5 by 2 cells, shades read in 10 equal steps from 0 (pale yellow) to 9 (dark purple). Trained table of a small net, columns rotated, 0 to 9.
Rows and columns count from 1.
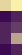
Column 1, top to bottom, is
1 9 8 8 9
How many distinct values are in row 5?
2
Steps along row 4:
down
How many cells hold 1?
1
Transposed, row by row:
1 9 8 8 9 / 0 8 7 3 8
